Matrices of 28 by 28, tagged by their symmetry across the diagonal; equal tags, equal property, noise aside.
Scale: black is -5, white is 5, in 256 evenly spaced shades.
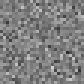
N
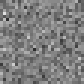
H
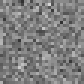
H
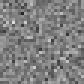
N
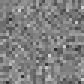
N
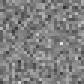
H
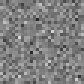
N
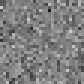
H
